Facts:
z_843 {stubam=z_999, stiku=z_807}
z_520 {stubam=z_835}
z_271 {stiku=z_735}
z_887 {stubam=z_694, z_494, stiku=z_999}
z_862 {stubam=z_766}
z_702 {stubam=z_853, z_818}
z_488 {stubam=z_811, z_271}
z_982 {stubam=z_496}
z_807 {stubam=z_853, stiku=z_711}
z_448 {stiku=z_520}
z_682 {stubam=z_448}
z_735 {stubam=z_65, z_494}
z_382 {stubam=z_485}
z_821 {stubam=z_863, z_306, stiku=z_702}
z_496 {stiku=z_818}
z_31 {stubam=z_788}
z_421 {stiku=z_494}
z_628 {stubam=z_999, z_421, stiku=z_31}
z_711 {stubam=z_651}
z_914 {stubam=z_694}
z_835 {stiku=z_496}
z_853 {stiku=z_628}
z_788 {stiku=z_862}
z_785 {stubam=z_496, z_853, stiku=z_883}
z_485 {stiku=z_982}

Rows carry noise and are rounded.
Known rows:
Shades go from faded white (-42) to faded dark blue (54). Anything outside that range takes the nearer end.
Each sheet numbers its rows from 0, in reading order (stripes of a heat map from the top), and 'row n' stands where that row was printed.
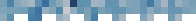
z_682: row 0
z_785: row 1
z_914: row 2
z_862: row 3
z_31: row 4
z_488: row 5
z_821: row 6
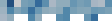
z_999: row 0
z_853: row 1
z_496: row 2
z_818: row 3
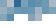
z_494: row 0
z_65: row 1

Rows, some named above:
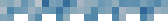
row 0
z_421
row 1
z_494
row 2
z_853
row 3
z_496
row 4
z_982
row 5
z_702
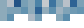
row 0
z_735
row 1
z_843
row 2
z_494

